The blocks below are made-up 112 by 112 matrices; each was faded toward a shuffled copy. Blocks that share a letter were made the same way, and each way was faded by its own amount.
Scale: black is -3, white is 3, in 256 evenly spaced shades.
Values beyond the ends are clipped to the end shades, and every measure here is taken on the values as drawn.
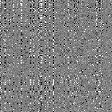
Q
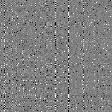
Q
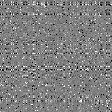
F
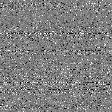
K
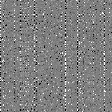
Q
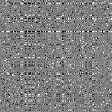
F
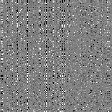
Q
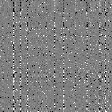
Q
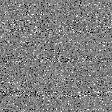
K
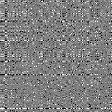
F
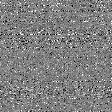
K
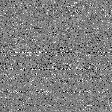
K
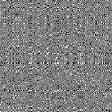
F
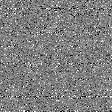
K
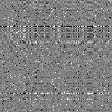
F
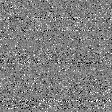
K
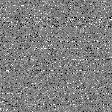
K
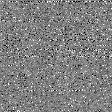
K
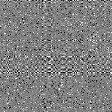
F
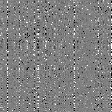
Q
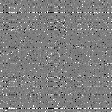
F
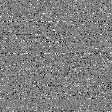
K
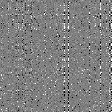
Q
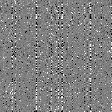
Q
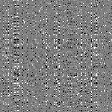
Q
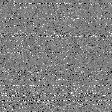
K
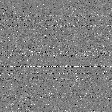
K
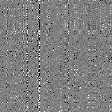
Q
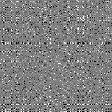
F
